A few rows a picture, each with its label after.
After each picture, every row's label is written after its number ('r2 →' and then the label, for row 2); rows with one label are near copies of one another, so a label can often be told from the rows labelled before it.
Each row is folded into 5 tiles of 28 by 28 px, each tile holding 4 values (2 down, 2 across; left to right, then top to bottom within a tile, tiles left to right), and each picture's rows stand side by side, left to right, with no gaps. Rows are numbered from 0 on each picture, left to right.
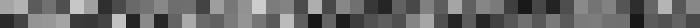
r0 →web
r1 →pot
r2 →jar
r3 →jar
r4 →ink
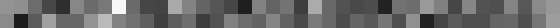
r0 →pot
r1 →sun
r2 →sun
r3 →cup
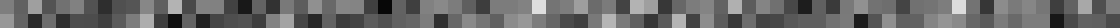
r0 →jar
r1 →jar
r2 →jar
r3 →pot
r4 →web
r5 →jar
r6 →pot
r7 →ink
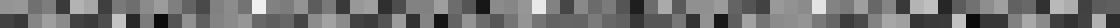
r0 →web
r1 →pot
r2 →web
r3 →pot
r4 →ink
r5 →pot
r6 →web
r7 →web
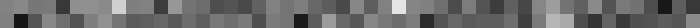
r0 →pot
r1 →sun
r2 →pot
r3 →cup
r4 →jar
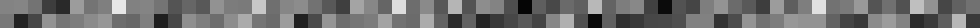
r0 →pot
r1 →pot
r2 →pot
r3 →jar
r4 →jar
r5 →pot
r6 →web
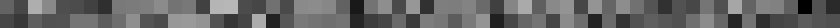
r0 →sun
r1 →web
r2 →ink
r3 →ink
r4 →jar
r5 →jar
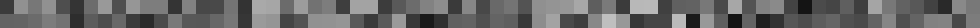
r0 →ink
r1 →cup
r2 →web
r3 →cup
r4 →web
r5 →jar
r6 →sun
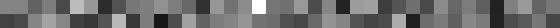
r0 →web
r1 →pot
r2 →web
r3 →ink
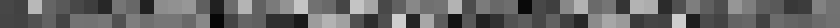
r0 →sun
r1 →ink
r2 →web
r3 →jar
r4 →web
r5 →sun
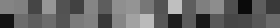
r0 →cup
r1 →jar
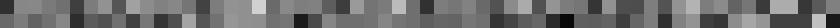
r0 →ink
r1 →pot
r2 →pot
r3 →ink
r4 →cup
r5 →web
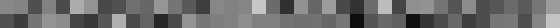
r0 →web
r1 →pot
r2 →ink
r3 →cup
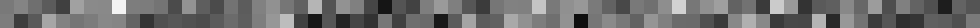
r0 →pot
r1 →cup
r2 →jar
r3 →pot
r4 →pot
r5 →web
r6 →jar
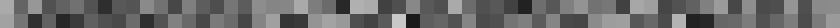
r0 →jar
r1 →cup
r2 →web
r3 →sun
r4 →web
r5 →cup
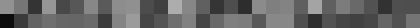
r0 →cup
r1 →sun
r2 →jar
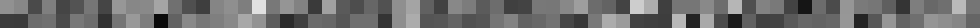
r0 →cup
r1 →pot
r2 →cup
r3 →sun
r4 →web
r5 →jar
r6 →pot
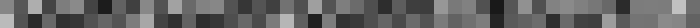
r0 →jar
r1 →jar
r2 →jar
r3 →ink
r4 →pot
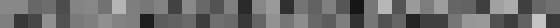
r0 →pot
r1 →cup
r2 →ink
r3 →web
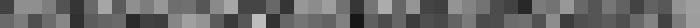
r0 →ink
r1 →web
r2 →ink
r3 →sun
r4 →cup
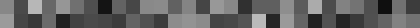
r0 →jar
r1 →web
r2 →jar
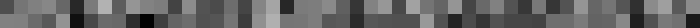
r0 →ink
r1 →cup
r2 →ink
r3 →jar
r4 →ink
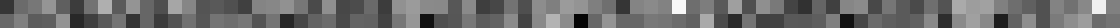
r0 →ink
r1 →sun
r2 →cup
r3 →cup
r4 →pot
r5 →jar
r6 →cup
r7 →pot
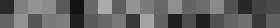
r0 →ink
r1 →jar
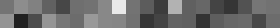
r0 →pot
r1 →sun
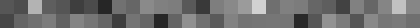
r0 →sun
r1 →pot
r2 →pot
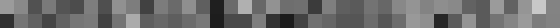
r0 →cup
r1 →ink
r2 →cup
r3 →pot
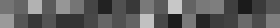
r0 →jar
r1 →jar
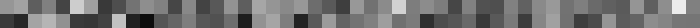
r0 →web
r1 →cup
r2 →pot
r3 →cup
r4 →pot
